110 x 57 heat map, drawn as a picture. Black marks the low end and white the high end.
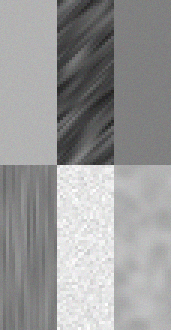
It is made of 2 by 3 panels. Panel 1,1: high, flat. Panel 1,2: low, slanting up to the right. Panel 1,3: middling, flat. Panel 2,1: middling, streaked downward, faint in contrast. Panel 2,2: very high, fine-grained, faint in contrast. Panel 2,3: high, blotchy, faint in contrast.
